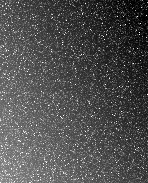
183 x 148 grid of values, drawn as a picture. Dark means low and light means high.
Average level on the scale: 30%. Ninth with the highest average: bottom left. Mirror symmetry: none. Ninth with the lowest average: top right. Slope: up to the bottom left. Grain: fine. Odd rows or columns: none. Stripes: none.
